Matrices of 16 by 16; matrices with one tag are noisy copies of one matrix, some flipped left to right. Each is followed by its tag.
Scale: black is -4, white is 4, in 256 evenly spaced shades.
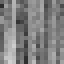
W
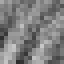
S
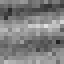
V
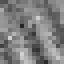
S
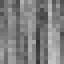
W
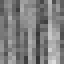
W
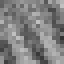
S
